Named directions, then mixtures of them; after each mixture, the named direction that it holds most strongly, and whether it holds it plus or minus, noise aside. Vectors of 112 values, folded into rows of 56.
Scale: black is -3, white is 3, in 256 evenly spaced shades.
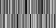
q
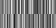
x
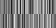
x, minus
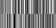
x, plus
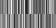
x, plus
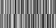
x, plus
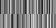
q, plus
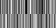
q, plus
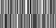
q, minus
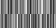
q, minus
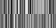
x, minus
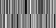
q, plus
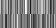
q, minus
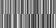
x, plus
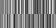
x, plus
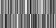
q, minus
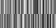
x, plus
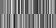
x, plus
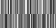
q, minus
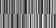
q, plus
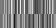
x, plus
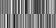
x, plus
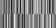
x, minus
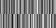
x, minus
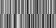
x, plus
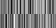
x, minus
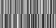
q, minus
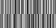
x, plus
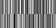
x, plus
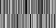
q, plus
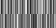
q, minus
